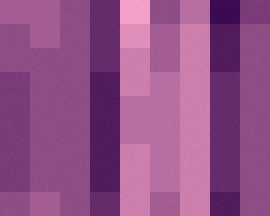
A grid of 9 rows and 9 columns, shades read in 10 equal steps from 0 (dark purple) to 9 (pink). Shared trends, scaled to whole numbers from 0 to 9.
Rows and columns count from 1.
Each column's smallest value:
3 4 4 1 6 4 6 0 3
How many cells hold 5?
7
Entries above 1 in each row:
8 8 8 8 8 8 8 8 8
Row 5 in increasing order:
1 2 3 4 4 4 6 6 7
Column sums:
32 39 36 13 64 49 62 13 35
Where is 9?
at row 1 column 5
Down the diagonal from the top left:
5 5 4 1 6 6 7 2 4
